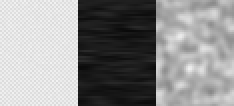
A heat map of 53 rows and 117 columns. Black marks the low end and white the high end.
It is made of 1 by 3 panels. Panel 1,1: very high, checkered, faint in contrast. Panel 1,2: very low, streaked across, faint in contrast. Panel 1,3: high, blotchy.
